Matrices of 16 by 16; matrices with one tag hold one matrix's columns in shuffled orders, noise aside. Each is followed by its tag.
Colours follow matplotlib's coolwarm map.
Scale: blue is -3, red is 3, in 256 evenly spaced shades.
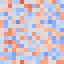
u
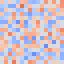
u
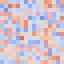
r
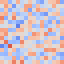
u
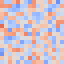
r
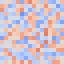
u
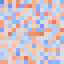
r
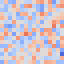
r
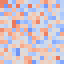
r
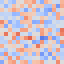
u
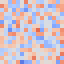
r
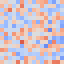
u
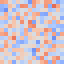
r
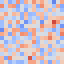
r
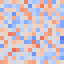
u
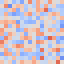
u
